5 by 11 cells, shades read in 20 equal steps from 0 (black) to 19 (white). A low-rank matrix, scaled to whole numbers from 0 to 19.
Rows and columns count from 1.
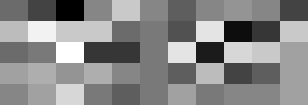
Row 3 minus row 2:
-6 -9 4 -11 -4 0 11 -15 15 11 -3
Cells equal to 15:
5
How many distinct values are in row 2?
9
